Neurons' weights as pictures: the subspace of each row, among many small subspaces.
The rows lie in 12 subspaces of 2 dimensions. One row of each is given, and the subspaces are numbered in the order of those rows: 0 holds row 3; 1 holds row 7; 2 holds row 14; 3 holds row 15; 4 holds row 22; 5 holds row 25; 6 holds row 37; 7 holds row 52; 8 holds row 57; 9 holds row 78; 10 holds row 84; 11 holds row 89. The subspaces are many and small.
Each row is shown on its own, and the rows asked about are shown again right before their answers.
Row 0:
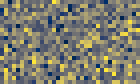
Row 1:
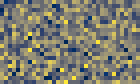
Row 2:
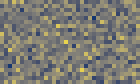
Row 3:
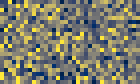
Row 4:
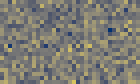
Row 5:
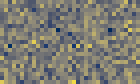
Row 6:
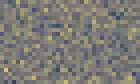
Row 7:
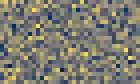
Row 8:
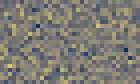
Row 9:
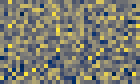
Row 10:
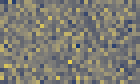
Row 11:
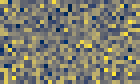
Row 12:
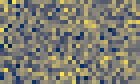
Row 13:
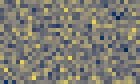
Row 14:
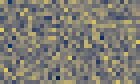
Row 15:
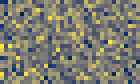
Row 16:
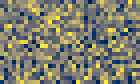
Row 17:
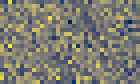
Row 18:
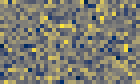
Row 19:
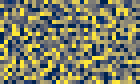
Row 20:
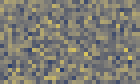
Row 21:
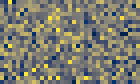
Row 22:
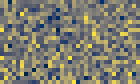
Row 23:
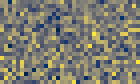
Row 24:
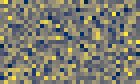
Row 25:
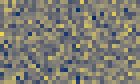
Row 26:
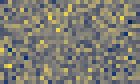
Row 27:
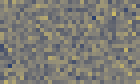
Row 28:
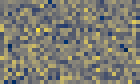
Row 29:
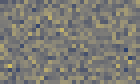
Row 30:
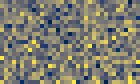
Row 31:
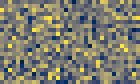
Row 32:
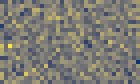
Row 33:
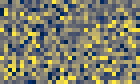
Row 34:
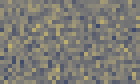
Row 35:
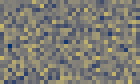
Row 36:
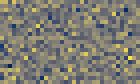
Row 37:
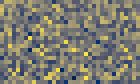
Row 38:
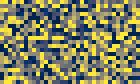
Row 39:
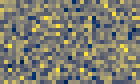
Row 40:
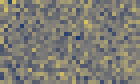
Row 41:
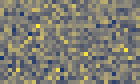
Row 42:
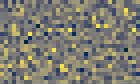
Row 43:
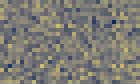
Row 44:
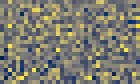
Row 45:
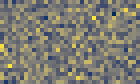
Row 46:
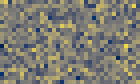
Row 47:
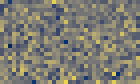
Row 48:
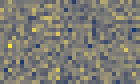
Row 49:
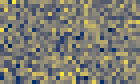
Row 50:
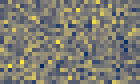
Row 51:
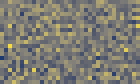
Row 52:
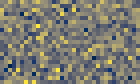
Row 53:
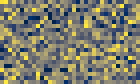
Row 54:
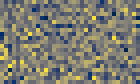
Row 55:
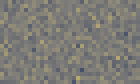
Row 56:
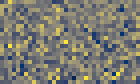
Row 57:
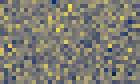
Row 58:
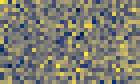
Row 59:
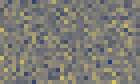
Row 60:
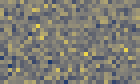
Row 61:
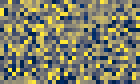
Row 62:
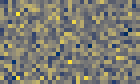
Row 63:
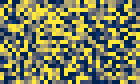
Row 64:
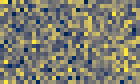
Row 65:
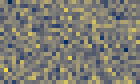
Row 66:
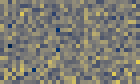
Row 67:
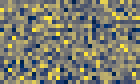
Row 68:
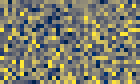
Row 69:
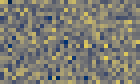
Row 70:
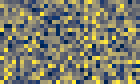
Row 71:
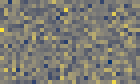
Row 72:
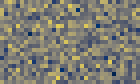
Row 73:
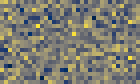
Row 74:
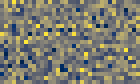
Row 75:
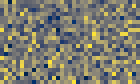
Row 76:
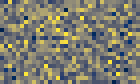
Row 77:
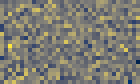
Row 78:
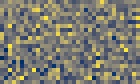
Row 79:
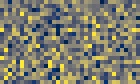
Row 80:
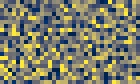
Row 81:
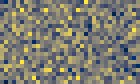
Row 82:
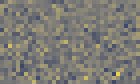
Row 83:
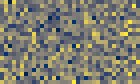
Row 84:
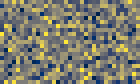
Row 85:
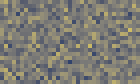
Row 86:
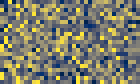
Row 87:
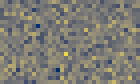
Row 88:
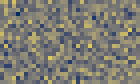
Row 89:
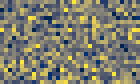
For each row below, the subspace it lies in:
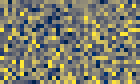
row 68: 4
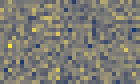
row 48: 11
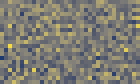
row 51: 9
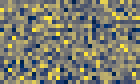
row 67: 11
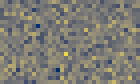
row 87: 7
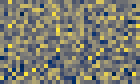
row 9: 9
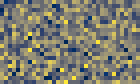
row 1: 6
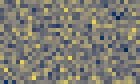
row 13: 2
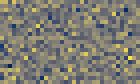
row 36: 1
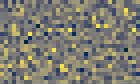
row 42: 5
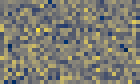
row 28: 3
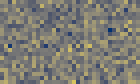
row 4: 10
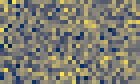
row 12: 0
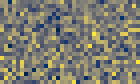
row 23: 4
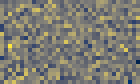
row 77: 3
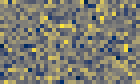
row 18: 3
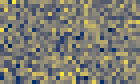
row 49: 0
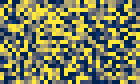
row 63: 7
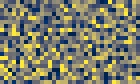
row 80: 5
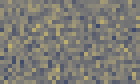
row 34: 4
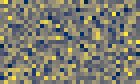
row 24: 6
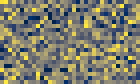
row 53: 8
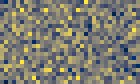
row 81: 2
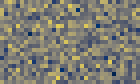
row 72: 8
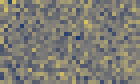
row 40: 0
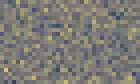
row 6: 2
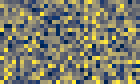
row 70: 10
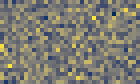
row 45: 9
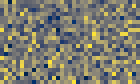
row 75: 4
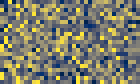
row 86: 0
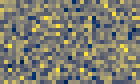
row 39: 11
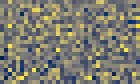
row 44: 9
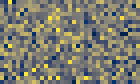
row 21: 4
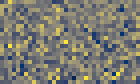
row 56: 6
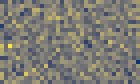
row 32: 3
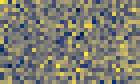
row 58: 0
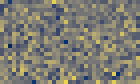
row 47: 6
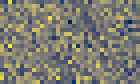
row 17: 11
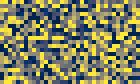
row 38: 7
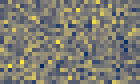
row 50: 0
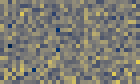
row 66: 9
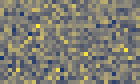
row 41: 1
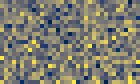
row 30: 10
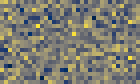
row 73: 8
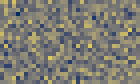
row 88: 5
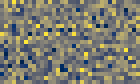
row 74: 5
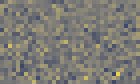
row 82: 6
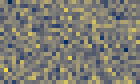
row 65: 2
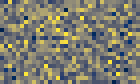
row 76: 7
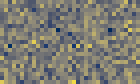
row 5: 10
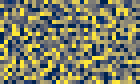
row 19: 4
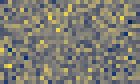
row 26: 8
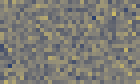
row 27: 9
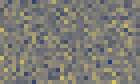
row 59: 7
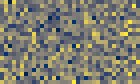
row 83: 4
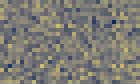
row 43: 0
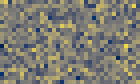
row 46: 3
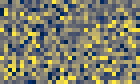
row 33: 1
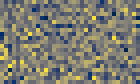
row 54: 9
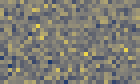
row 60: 1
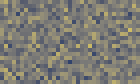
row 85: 5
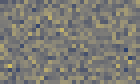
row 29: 1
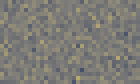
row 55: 4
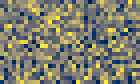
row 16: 10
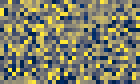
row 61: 1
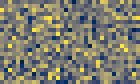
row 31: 11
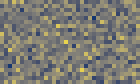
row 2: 10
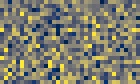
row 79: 4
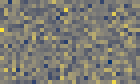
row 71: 7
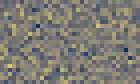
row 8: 1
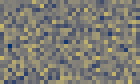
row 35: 3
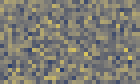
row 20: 6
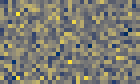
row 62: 5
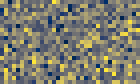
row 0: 8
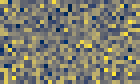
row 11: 8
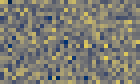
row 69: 2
